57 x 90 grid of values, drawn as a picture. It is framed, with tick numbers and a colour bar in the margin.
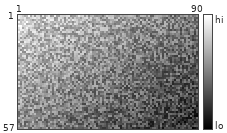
The bottom right is the ninth with the lowest average. There are no regular stripes. The values follow a bell shape. The field climbs toward the top left.
